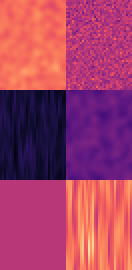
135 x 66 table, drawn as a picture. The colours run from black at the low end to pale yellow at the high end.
It is made of 3 by 2 panels. Panel 1,1: high, blotchy, faint in contrast. Panel 1,2: middling, fine-grained. Panel 2,1: very low, streaked downward, faint in contrast. Panel 2,2: low, blotchy, faint in contrast. Panel 3,1: middling, flat. Panel 3,2: high, streaked downward.
